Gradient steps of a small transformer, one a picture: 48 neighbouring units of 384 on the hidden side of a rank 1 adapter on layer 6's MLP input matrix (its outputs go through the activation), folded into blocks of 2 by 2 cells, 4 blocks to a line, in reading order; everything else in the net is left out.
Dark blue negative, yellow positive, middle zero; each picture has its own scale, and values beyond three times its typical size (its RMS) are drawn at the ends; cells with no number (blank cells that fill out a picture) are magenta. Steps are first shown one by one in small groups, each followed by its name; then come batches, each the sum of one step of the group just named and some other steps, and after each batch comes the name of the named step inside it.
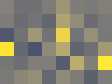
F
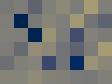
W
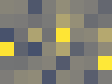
F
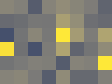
F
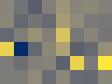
F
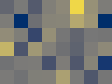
W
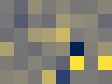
F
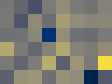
F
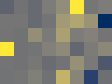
F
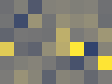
F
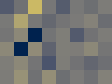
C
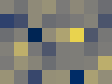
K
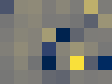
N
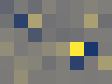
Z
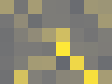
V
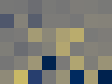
V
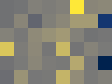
V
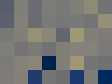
N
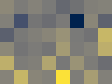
V
